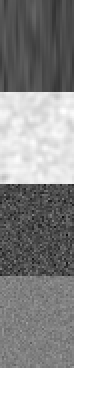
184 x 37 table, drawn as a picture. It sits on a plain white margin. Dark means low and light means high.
It is made of 4 by 1 panels. Panel 1,1: low, streaked downward, faint in contrast. Panel 2,1: very high, blotchy, faint in contrast. Panel 3,1: low, fine-grained. Panel 4,1: middling, fine-grained, faint in contrast.
